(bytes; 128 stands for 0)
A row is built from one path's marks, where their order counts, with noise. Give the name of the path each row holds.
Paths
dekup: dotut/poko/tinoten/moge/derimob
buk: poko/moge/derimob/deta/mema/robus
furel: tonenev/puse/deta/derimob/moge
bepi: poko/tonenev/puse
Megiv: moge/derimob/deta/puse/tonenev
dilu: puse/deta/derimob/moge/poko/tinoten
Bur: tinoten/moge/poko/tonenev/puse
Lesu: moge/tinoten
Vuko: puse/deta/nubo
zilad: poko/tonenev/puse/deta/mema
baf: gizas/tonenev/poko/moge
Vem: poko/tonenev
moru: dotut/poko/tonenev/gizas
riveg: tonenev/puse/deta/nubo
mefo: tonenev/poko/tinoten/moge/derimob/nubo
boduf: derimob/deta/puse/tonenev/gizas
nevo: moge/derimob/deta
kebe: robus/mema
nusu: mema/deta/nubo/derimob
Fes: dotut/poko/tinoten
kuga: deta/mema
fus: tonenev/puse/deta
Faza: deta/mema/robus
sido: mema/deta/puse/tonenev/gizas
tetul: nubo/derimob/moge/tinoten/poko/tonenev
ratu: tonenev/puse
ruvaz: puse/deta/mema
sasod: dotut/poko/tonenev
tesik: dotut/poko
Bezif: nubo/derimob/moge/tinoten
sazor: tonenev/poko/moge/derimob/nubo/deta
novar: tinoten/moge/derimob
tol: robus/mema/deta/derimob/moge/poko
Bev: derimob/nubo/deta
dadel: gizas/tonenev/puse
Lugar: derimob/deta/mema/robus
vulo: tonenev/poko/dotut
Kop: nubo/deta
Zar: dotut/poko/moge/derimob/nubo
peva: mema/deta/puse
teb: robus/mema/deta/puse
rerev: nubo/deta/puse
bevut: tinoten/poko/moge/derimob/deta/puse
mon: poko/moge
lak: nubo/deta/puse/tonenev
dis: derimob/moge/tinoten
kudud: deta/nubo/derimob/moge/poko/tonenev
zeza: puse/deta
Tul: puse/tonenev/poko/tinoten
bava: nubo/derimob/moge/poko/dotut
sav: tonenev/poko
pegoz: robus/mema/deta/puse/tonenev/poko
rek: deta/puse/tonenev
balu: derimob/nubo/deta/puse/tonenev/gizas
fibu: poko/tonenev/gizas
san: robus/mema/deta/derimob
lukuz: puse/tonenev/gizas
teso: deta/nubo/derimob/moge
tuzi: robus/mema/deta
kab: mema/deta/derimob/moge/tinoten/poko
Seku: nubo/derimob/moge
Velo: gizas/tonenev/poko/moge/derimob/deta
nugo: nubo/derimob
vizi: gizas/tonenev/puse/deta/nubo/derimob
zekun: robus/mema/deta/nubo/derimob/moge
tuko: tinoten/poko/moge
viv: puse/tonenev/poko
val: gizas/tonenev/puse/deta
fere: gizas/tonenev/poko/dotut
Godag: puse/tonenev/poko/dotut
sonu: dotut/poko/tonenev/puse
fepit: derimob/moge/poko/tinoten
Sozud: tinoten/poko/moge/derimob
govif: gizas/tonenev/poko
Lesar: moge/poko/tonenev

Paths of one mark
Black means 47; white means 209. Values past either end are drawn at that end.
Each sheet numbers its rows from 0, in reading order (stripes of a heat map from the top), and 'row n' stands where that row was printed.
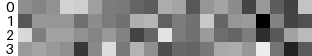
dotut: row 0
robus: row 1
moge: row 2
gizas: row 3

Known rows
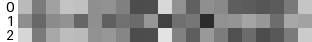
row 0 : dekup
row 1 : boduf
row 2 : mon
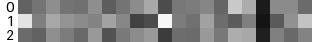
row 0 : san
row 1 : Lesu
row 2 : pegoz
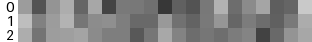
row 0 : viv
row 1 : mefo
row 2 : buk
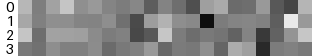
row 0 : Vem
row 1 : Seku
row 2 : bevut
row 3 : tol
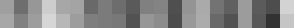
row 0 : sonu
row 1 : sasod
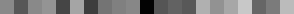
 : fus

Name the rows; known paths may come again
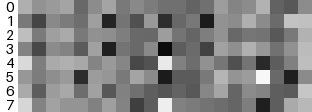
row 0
Velo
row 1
Vuko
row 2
mefo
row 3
rek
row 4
Sozud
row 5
dadel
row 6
Tul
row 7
novar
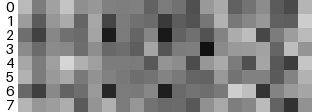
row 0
Vem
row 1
viv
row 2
ruvaz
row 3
balu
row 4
sasod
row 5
sazor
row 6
peva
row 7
baf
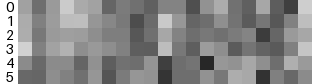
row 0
sonu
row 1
Zar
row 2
buk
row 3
Lesar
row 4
boduf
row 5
pegoz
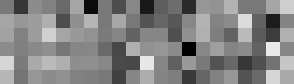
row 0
zeza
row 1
govif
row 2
moru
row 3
nugo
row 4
mon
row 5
nevo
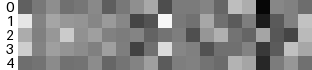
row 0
san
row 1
Lesu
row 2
vulo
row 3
dis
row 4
zekun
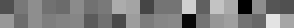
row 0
kebe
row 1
teso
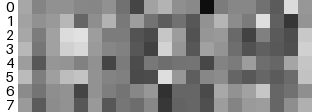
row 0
Seku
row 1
fere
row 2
tesik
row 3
Fes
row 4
dilu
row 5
dekup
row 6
vizi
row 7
furel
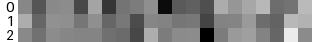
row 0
fus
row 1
Megiv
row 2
Bev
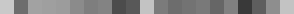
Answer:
bevut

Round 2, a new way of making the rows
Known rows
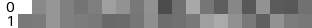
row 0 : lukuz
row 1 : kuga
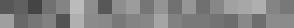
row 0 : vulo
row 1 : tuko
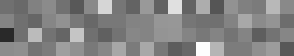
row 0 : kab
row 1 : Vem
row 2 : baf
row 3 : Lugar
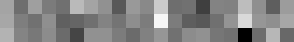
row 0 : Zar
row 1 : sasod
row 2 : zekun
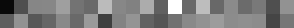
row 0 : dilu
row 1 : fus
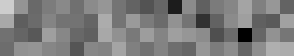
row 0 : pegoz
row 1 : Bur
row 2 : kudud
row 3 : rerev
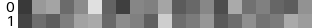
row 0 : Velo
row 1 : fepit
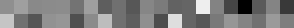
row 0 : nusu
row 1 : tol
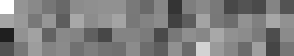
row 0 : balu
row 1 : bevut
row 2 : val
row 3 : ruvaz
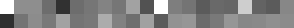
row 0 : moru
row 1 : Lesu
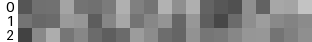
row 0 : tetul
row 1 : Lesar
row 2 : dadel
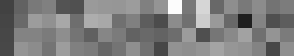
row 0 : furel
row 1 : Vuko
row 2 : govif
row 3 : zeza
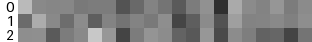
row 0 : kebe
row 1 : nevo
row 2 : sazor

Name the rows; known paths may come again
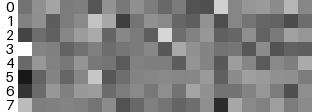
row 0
peva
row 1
sazor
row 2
fepit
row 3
fibu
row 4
Kop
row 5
fere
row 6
Tul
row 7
kebe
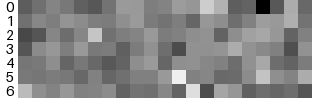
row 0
teso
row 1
rek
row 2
Godag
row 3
zeza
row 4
bepi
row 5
Fes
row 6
san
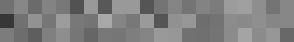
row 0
ratu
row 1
Lesu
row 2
Vem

